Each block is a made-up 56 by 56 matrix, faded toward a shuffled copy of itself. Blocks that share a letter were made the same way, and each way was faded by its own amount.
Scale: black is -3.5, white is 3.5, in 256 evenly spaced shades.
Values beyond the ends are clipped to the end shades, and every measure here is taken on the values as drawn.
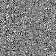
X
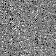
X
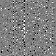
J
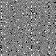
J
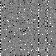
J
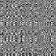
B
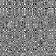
B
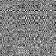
B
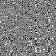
J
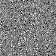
X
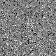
X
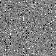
X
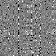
J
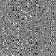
J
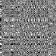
B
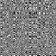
B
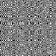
B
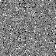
X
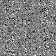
X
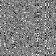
J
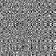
B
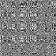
B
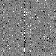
J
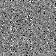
X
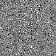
X
